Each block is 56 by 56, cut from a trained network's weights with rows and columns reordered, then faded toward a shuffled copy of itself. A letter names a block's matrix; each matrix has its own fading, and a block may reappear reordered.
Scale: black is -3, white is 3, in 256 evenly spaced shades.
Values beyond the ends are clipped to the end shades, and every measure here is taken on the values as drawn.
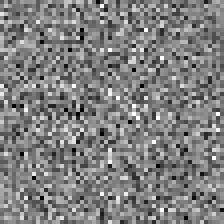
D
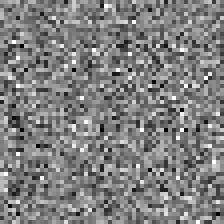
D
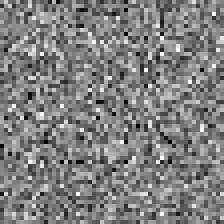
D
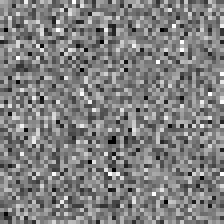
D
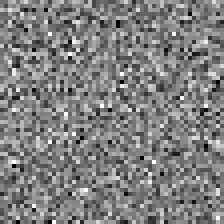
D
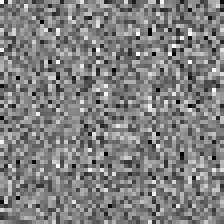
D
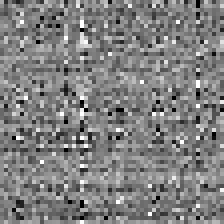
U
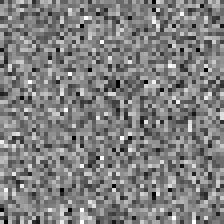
D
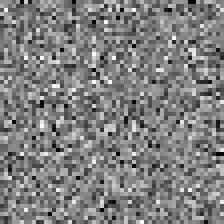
D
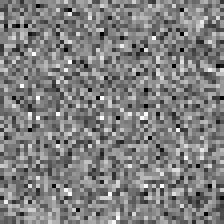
D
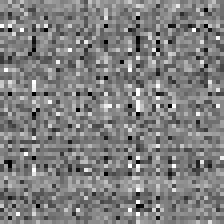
U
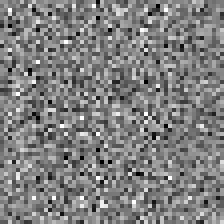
D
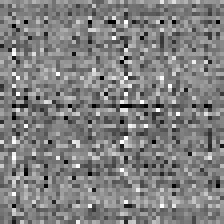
U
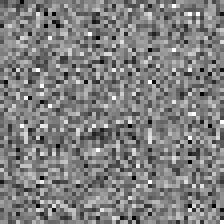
D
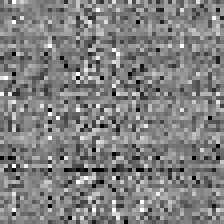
U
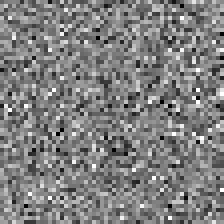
D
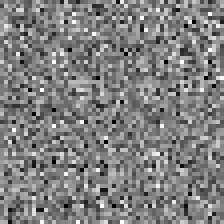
D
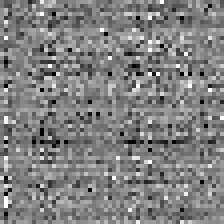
U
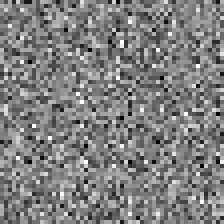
D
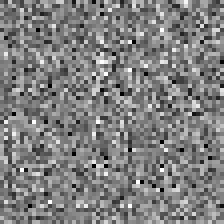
D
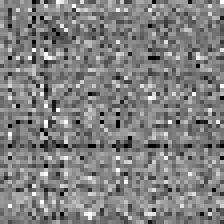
U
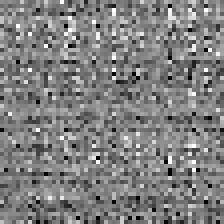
U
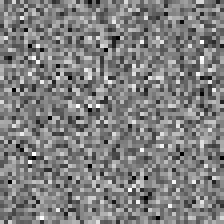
D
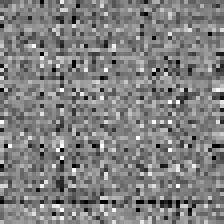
U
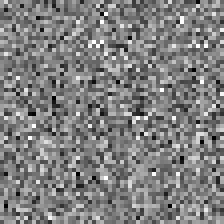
D
